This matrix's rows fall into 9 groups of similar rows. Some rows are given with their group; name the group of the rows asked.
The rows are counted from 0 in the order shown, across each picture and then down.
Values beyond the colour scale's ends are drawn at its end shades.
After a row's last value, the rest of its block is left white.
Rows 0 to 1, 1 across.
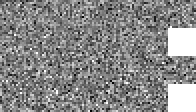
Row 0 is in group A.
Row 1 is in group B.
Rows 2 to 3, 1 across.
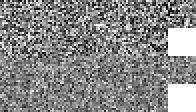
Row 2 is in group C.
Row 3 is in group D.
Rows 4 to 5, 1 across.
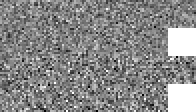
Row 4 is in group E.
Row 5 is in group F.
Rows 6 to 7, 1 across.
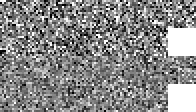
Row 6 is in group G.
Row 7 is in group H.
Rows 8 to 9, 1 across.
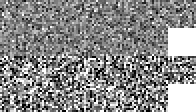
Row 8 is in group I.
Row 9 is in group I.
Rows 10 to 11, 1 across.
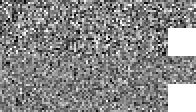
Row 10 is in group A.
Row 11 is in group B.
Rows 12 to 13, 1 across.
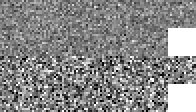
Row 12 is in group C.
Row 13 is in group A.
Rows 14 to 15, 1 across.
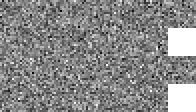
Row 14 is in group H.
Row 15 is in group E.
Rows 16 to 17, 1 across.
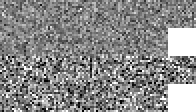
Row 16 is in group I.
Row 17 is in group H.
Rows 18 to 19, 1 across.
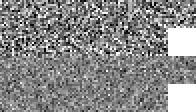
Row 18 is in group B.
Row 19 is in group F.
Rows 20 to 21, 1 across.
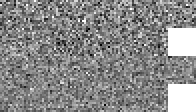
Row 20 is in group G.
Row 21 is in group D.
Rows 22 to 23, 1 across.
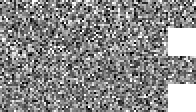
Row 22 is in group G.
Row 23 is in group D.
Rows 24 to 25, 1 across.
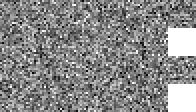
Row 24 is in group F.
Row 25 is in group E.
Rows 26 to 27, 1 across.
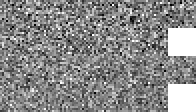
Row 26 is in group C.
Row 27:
D
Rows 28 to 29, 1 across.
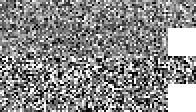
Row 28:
G
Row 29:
D
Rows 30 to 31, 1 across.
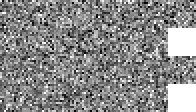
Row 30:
H
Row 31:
A
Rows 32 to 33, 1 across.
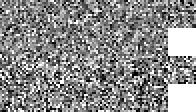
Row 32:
F
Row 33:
D
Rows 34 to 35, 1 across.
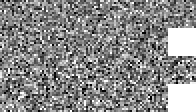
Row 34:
C
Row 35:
E
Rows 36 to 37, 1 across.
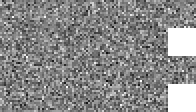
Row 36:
B
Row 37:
C
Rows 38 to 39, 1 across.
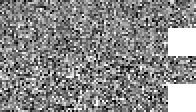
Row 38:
A
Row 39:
E
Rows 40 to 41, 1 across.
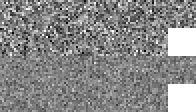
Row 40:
I
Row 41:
C
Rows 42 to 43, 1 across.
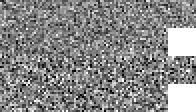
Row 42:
B
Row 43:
H
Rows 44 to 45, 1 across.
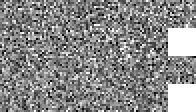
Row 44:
C
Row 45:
I
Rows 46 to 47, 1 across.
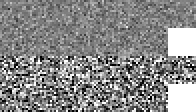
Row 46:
B
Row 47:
E
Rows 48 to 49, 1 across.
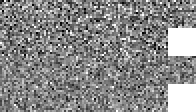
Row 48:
C
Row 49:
I
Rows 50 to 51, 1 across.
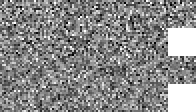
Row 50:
C
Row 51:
F
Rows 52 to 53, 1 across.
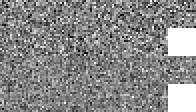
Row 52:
H
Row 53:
C
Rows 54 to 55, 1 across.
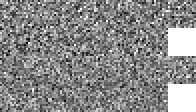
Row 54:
I
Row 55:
G
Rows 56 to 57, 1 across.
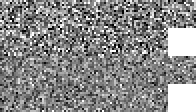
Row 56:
D
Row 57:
A
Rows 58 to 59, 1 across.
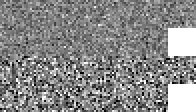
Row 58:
C
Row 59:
A
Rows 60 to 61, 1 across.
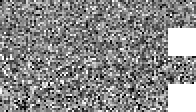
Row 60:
C
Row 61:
I
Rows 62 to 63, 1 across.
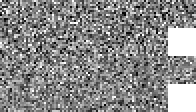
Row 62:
F
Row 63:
D
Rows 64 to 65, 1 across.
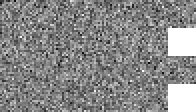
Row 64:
A
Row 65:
H
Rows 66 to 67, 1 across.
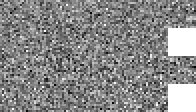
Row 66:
E
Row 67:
H
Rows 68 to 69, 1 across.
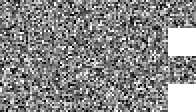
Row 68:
C
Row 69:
I
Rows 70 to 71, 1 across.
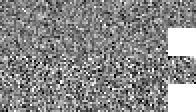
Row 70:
H
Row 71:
D
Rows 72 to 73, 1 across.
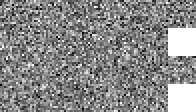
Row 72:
C
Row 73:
I
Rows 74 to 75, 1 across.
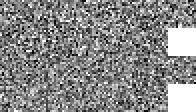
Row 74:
E
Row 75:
D
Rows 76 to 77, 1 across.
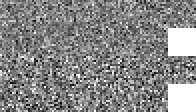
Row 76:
B
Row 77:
E
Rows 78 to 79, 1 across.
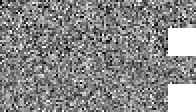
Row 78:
A
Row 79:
A
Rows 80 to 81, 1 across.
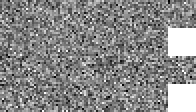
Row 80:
D
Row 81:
A
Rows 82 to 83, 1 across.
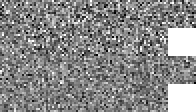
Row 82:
F
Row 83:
D
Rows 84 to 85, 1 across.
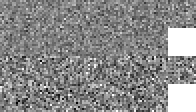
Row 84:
D
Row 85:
I
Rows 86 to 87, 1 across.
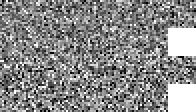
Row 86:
H
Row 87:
F
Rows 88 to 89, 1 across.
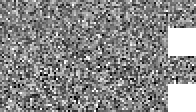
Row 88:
G
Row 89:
E
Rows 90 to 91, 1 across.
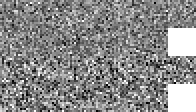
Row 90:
G
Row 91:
B
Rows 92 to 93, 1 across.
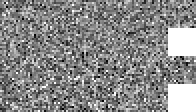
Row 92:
I
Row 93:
F
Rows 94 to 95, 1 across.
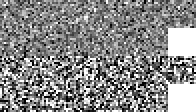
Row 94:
I
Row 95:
I
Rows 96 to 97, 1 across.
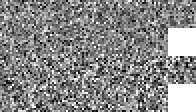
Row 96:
I
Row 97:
F
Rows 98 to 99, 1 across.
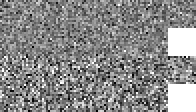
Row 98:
H
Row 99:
D
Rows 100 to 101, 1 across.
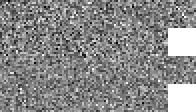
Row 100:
A
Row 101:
B
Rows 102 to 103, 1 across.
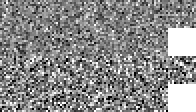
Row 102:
I
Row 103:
G
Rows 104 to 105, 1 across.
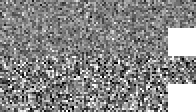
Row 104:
I
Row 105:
F
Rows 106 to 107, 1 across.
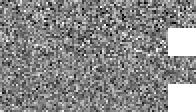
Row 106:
H
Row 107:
B
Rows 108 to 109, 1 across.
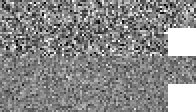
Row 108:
B
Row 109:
E
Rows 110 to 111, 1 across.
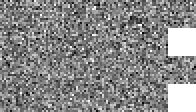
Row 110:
C
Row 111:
B
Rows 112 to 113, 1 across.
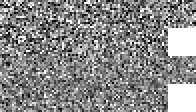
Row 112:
E
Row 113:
B
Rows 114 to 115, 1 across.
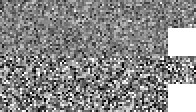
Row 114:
A
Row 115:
B
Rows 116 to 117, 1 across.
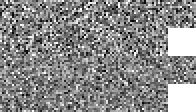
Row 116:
I
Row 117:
B
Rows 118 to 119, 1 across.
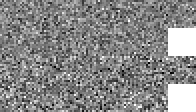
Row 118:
E
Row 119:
H
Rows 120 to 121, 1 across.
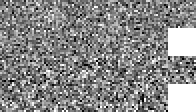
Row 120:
C
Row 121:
F
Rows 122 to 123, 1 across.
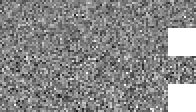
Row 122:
A
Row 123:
I
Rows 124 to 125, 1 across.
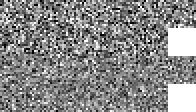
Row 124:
E
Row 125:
B
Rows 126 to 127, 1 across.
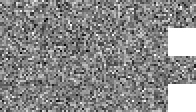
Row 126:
G
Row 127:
A
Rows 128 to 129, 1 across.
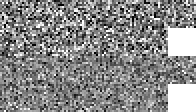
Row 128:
D
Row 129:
A
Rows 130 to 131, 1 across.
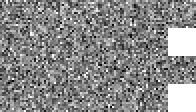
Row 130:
D
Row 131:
F
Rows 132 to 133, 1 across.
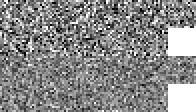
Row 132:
I
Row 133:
I
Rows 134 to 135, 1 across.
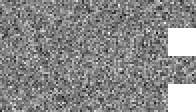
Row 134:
F
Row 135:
G
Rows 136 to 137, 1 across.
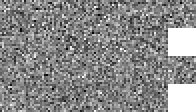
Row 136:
C
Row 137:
G
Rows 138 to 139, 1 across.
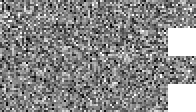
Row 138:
B
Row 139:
H
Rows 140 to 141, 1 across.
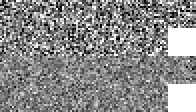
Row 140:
H
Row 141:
E
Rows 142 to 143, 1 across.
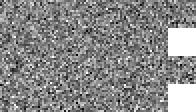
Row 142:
E
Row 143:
I
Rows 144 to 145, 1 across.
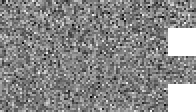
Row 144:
H
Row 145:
B
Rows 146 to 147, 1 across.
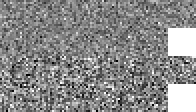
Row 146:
B
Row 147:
D
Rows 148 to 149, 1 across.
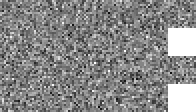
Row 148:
H
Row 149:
C
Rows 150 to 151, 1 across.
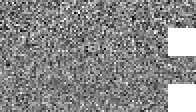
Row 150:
D
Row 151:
B
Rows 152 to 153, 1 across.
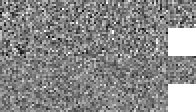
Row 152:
I
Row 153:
I
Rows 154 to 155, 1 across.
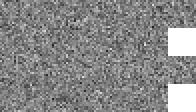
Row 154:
F
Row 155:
G
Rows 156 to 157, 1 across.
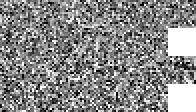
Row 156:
E
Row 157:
F
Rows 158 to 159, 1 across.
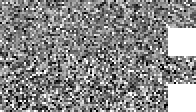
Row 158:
D
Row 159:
B
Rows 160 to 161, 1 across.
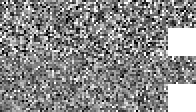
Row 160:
I
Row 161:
F
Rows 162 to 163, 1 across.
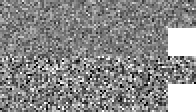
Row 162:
E
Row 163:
D
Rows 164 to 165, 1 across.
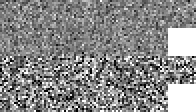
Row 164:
A
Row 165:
I
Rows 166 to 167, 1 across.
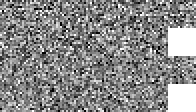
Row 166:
C
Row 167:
A
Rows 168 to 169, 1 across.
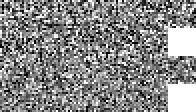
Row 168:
B
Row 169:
E
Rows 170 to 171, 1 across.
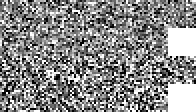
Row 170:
D
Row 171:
F
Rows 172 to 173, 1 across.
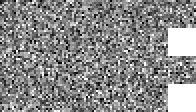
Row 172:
A
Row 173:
G
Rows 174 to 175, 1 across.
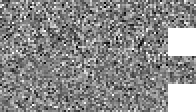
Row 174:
F
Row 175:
I
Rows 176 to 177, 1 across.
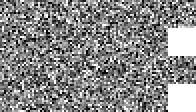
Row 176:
E
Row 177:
F
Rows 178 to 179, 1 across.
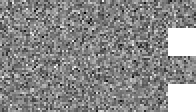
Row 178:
D
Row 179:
D
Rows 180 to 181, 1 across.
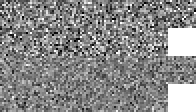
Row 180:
A
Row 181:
I
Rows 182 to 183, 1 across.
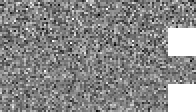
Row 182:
E
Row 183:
B
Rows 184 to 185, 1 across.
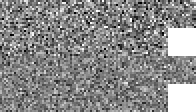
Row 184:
D
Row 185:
B
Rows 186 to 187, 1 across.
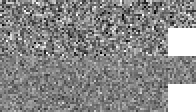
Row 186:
H
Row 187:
G
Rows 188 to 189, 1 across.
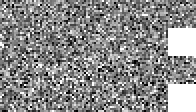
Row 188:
C
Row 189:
D
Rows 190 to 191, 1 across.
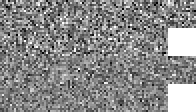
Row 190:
H
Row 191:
D
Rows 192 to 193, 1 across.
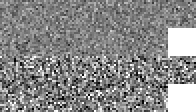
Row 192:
I
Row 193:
G
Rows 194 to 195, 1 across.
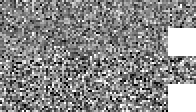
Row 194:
G
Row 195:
C
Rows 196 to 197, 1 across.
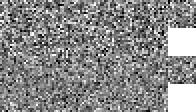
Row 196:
D
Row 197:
G
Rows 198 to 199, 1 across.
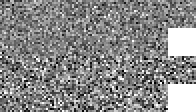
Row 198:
C
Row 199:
H
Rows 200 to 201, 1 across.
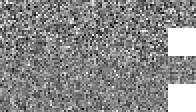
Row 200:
B
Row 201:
I
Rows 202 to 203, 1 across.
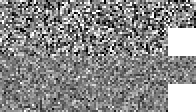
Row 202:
D
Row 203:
F
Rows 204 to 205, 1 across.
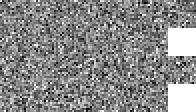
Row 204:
H
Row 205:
I
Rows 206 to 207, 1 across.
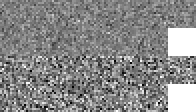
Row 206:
F
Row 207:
H
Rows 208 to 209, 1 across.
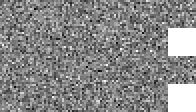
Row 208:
C
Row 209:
E
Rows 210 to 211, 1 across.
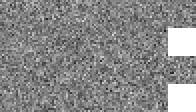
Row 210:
G
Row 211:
H
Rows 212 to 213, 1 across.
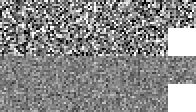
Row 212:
I
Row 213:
C
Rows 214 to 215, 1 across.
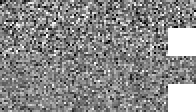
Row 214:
A
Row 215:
C
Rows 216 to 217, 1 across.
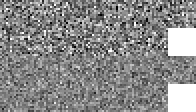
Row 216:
C
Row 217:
D
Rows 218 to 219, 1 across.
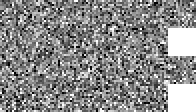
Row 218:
H
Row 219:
B
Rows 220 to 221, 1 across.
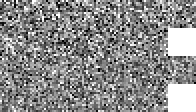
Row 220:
G
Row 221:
D
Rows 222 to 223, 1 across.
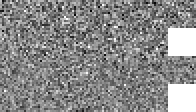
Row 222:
H
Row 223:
I
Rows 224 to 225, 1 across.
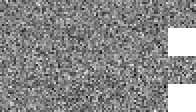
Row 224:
H
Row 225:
G
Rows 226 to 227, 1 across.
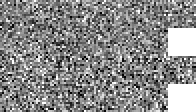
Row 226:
G
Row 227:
H
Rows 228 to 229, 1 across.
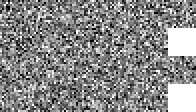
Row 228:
B
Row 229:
F
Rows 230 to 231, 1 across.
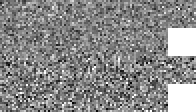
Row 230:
A
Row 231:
B
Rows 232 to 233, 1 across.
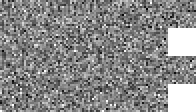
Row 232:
H
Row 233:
B
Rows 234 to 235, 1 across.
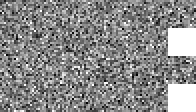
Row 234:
A
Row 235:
D
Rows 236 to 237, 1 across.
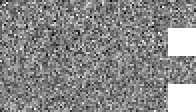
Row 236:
A
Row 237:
G
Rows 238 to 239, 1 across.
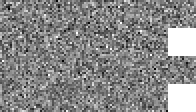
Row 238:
B
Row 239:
F
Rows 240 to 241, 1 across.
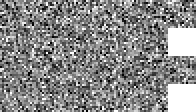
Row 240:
H
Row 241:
H
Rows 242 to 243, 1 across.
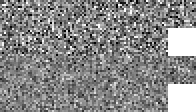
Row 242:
C
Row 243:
H
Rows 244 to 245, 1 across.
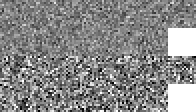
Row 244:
F
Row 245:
I
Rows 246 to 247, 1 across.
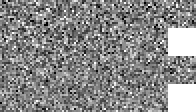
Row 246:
H
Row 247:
H
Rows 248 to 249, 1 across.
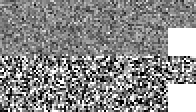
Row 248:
F
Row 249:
D
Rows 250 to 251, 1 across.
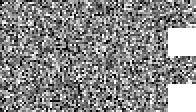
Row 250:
A
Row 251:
A
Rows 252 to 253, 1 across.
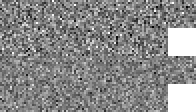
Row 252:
F
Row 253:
A
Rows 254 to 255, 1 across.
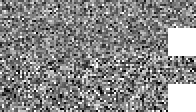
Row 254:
B
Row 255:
F
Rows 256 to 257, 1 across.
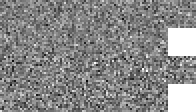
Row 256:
H
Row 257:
C
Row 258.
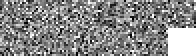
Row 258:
D
